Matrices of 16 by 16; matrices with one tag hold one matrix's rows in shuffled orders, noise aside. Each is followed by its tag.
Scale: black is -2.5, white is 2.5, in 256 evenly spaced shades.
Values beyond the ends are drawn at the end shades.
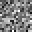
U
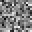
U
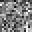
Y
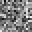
Y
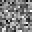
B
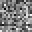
Y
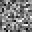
B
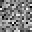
U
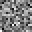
U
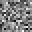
B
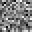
B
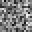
Y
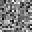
U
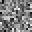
U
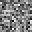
U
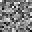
U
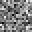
Y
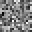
U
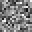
B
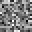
U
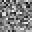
B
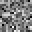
U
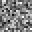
B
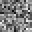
Y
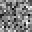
Y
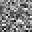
B
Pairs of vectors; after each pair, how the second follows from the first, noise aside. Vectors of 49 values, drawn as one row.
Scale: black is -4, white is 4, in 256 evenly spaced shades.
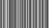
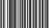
scaled up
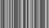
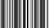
scaled up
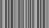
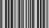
scaled up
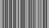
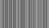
shrunk
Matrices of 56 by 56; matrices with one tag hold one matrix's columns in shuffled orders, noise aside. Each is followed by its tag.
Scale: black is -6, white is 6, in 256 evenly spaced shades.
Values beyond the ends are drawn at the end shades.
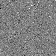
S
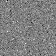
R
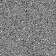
R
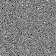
S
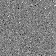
S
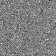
R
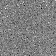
S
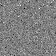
S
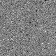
R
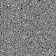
S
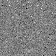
S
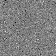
R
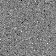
R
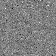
S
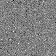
R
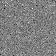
S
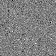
R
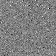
S
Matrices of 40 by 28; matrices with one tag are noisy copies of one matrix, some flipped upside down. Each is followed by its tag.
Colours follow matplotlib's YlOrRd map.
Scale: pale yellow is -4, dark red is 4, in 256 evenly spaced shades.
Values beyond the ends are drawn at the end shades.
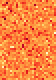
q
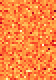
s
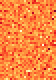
s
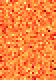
s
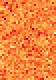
q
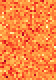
q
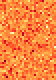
q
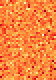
s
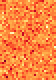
q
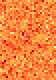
q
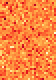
q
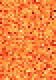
s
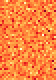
s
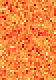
q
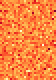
s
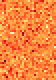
q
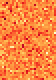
q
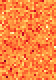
q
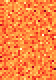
s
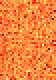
s
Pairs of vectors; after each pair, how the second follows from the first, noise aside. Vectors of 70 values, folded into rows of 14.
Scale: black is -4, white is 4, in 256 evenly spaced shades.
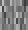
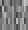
negated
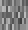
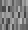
negated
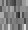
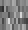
wrapped around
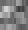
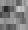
negated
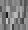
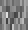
negated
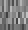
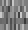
wrapped around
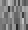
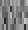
wrapped around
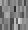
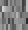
wrapped around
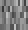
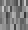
negated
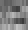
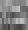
negated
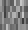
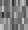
wrapped around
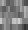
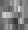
wrapped around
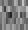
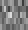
negated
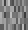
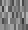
wrapped around
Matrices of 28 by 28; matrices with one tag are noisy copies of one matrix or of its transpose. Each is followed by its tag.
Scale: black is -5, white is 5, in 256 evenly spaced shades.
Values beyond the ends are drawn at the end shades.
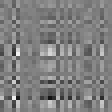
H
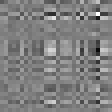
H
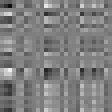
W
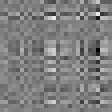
H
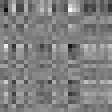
W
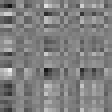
W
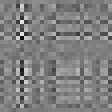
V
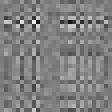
V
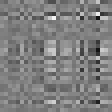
H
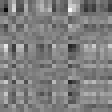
W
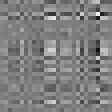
H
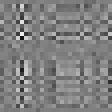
V
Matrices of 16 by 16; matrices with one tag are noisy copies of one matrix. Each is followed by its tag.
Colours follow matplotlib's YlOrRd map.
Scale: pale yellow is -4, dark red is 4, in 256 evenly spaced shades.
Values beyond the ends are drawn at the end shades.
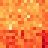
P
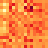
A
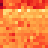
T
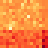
P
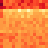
T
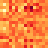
A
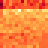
T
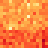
P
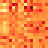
A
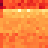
T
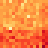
P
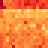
T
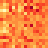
A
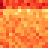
T
